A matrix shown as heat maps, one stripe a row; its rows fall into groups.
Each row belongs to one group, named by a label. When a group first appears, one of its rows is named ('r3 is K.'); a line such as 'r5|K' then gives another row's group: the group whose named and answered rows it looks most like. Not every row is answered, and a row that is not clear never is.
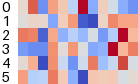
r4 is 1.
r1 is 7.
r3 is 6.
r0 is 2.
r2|1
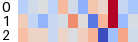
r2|1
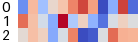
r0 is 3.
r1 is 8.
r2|7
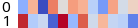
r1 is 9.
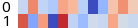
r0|7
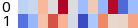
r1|6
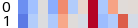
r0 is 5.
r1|5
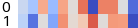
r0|9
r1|5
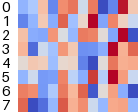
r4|7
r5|5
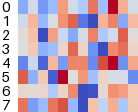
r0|5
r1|7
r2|1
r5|9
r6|7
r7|6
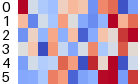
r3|1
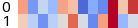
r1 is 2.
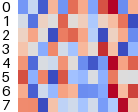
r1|9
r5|8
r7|1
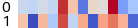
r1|9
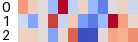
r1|6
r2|7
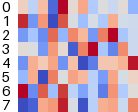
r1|8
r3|1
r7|6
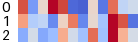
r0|6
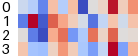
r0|6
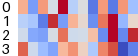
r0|9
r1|2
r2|6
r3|2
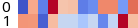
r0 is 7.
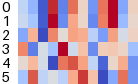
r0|2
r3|9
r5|3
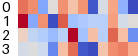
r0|2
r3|7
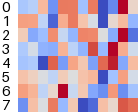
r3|5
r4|2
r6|8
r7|7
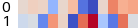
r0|7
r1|1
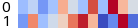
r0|5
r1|3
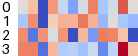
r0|1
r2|9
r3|1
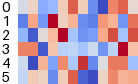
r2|6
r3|1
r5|7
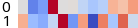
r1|9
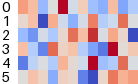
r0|8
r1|1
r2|5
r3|6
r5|7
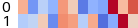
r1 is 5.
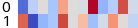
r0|5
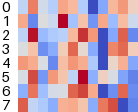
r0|7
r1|9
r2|3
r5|2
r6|3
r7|2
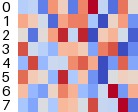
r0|1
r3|2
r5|8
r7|5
